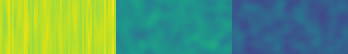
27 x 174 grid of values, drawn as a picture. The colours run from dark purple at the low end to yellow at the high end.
The table splits into one row of 3 panels. Panel 1,1: very high, streaked downward, faint in contrast. Panel 1,2: middling, blotchy, faint in contrast. Panel 1,3: low, blotchy, faint in contrast.
